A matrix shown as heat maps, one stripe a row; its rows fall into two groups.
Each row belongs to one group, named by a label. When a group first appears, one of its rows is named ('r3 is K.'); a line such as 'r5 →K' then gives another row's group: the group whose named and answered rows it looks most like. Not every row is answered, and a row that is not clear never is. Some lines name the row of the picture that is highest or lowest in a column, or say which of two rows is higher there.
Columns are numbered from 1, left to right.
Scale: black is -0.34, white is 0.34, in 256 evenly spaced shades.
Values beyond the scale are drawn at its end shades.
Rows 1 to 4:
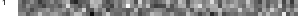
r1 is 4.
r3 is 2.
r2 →4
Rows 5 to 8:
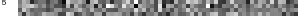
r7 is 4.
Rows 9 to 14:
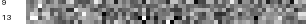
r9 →4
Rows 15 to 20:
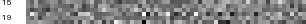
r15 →2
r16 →4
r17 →4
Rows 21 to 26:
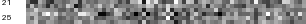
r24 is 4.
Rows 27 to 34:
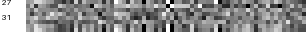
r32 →4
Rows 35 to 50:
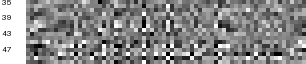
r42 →4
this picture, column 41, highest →48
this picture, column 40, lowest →49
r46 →2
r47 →4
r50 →2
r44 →2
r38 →2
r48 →2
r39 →4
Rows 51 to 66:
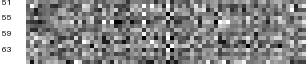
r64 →4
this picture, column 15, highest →61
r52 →4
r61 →4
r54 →2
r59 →4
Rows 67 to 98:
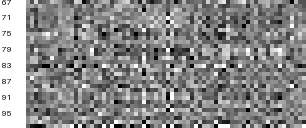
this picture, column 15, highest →88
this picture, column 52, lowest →83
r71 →4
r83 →4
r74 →2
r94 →2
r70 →2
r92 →2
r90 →2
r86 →4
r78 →2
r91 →2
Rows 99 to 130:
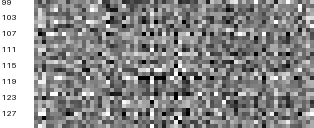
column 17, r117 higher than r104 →Yes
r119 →4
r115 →2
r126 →4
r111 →4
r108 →2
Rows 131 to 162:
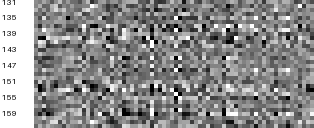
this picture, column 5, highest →161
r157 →4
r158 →2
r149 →2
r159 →2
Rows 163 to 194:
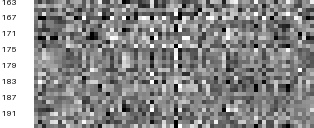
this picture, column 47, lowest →167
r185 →2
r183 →4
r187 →4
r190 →2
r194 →2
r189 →2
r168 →4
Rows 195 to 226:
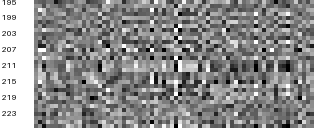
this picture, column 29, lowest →207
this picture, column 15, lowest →219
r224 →2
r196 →2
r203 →4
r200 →2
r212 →2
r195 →4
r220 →4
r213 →4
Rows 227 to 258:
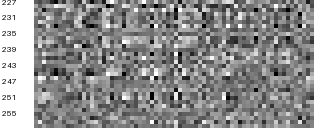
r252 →4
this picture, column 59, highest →240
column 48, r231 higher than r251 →No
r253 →4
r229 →2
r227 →4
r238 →4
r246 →4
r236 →2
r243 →2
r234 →2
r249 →2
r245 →4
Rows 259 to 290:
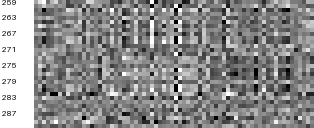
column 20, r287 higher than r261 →No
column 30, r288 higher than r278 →No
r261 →2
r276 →2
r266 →2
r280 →2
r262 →2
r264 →2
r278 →2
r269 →2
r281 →2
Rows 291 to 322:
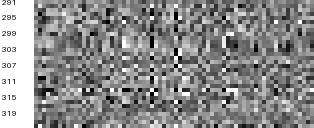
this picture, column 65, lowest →302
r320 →2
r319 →4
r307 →2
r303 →2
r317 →2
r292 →4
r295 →2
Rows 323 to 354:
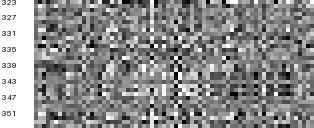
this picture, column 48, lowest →323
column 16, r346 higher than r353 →No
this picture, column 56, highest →323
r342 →2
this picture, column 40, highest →351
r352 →4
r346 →2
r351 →4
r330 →4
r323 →2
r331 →4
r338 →2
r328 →2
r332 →2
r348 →2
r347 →4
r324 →4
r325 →4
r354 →2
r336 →4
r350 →4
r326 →4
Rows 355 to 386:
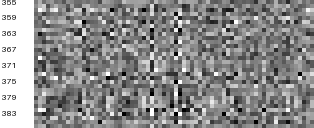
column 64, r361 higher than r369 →No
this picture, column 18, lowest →363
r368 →2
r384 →4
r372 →4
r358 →2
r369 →4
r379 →4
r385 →2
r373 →4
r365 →2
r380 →4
